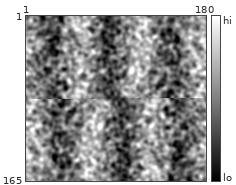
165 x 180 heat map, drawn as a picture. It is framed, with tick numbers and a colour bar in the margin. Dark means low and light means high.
Average level on the scale: 50%. Symmetry: a half turn. Stripes: upright, repeating 3 times. Lone odd cells: none.
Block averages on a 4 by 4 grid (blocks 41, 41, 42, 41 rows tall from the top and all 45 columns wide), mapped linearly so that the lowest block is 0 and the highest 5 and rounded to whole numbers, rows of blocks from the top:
0 2 5 2 | 1 2 4 2 | 2 4 2 1 | 2 5 2 0
